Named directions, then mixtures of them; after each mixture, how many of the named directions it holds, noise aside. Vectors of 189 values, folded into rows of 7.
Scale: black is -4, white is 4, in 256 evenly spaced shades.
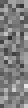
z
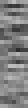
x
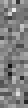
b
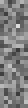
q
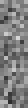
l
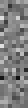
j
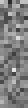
three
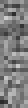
two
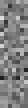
one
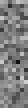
three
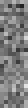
three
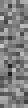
three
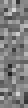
one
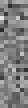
three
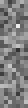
one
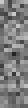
two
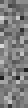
two
